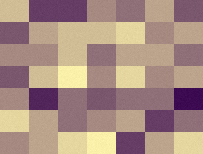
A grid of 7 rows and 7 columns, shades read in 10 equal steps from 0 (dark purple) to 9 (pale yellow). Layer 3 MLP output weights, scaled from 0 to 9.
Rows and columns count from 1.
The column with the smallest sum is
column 7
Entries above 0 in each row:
7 7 7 7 6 7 7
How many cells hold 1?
1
